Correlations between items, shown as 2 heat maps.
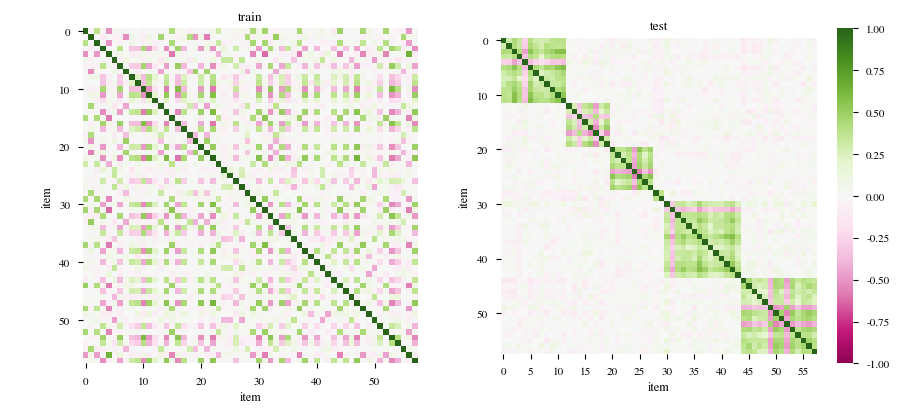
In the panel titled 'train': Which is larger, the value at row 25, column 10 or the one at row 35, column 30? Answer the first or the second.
the first
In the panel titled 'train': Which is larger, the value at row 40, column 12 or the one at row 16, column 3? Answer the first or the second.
the second
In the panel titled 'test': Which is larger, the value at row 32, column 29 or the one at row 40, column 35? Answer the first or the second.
the second
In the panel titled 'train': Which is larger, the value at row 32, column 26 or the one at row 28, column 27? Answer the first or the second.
the first
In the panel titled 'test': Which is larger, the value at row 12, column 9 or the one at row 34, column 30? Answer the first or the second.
the second
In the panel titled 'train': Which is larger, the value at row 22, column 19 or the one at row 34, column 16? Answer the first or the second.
the first
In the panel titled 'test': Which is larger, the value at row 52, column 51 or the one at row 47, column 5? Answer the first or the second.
the second
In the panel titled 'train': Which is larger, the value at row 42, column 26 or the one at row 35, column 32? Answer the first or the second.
the second
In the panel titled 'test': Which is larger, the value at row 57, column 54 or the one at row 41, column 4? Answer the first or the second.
the first
